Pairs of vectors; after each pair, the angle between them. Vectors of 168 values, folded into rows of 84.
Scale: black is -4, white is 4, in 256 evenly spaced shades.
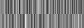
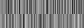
nearly parallel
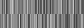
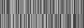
partly aligned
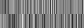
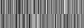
orthogonal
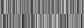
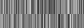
orthogonal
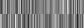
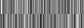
partly opposed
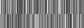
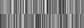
partly opposed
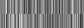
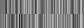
nearly opposite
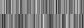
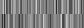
nearly parallel
